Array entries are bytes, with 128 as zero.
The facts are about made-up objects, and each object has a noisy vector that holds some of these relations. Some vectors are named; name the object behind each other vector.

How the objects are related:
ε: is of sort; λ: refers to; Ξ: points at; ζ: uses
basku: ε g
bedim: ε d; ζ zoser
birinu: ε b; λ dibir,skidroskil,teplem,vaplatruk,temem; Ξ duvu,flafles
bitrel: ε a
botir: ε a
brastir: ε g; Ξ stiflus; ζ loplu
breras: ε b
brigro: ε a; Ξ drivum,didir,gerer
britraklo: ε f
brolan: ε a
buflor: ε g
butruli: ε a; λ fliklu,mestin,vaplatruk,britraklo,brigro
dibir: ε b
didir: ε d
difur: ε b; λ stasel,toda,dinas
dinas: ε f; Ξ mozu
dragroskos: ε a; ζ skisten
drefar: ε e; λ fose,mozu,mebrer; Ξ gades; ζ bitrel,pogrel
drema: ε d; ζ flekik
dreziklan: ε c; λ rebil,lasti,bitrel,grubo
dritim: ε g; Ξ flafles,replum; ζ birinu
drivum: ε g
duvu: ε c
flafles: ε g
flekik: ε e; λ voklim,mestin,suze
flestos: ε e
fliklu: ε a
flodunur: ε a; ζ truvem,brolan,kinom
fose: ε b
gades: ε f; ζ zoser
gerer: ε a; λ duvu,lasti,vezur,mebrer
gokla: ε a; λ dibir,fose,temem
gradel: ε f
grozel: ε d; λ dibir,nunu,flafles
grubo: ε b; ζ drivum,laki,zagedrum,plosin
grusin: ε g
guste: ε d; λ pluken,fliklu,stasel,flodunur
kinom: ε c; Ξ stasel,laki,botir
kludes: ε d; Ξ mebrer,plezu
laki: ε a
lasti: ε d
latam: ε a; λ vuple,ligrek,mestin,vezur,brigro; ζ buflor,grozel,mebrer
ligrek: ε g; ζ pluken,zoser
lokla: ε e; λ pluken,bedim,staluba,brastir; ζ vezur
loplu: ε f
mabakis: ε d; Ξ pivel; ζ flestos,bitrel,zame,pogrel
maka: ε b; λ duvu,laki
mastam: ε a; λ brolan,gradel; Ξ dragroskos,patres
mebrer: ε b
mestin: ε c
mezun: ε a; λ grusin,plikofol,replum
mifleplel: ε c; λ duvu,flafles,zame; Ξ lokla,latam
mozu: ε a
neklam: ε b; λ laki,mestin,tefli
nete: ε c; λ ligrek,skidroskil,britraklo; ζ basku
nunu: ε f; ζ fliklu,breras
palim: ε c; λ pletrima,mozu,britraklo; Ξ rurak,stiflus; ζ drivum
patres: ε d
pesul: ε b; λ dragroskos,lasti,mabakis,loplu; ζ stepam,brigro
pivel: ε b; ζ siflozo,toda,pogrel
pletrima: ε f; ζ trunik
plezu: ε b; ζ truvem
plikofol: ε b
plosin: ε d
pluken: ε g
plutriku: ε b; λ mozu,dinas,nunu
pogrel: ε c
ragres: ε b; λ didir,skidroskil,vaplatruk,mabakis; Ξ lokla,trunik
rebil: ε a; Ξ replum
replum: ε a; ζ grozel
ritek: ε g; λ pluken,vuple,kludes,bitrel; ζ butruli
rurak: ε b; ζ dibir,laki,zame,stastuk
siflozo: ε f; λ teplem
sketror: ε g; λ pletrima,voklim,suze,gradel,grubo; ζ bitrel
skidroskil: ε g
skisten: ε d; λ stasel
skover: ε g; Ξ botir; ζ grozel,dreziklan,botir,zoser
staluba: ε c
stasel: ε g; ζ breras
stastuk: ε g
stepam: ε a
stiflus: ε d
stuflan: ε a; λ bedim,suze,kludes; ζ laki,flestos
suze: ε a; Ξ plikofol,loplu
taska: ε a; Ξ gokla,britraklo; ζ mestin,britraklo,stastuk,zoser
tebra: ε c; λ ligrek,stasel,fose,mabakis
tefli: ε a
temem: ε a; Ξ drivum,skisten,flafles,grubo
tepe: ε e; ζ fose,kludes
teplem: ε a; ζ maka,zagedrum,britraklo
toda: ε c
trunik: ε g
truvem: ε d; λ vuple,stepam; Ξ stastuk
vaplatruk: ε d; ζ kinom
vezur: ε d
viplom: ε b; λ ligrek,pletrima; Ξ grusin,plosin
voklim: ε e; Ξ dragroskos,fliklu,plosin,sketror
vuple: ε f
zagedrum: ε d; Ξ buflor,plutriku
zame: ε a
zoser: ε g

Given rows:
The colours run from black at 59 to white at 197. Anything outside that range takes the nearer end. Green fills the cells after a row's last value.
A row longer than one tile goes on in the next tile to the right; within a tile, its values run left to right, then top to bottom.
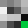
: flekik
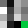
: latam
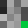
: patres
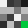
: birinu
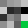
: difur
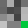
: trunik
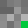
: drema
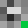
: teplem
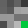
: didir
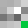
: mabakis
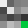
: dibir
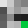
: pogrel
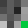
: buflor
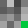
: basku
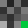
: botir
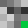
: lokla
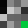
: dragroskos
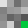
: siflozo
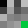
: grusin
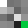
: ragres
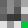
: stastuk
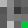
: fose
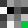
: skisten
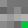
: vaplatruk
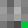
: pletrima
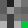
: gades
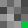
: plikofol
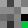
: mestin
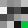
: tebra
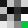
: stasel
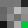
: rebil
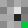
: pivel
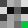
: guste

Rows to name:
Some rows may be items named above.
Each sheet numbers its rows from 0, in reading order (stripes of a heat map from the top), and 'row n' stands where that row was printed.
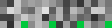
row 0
taska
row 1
pivel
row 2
gerer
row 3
teplem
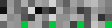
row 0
patres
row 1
guste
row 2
pesul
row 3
toda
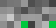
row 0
tepe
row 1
didir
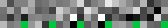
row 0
britraklo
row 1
plutriku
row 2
viplom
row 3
viplom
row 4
laki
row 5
grozel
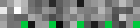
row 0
stuflan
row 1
duvu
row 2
rebil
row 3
suze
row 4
kludes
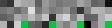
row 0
bedim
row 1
neklam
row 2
tepe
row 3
temem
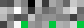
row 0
grubo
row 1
grusin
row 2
rurak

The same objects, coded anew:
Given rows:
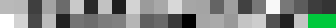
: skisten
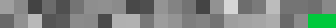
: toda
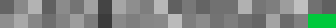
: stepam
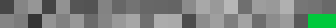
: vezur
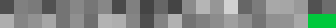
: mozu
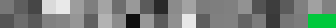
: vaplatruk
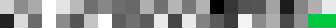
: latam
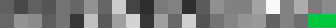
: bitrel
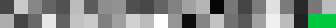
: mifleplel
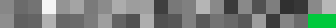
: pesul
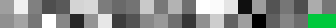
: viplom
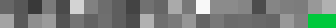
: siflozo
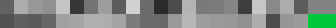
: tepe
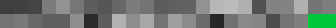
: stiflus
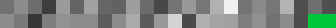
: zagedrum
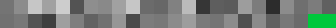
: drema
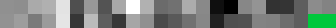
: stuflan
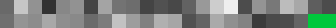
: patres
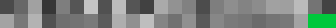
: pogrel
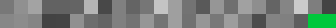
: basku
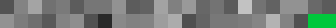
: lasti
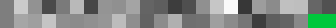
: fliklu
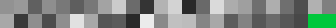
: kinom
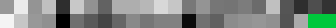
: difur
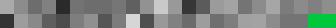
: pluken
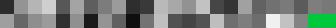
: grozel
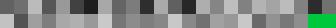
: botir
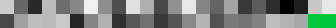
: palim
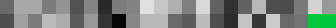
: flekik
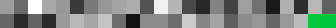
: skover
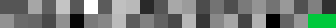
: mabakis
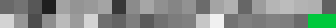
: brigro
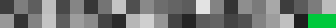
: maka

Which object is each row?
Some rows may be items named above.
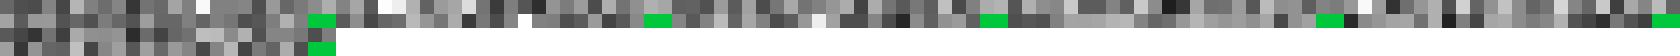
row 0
siflozo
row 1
flodunur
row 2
dreziklan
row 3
tepe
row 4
voklim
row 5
dibir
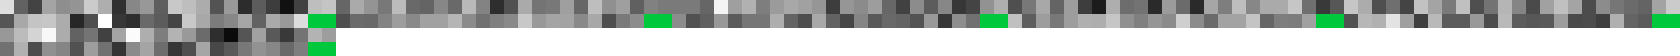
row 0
nete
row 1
tepe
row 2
pesul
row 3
botir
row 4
mastam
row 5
ritek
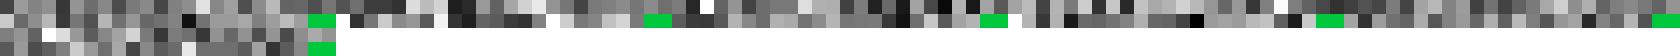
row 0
plutriku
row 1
birinu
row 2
bedim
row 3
skisten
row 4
dibir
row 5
flodunur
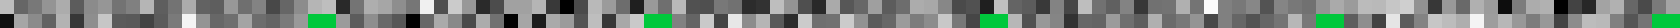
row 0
pletrima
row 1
drefar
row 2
laki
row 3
siflozo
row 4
lokla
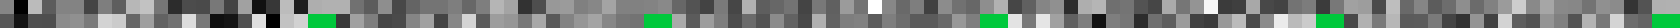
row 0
gades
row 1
pluken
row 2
siflozo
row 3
gokla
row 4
truvem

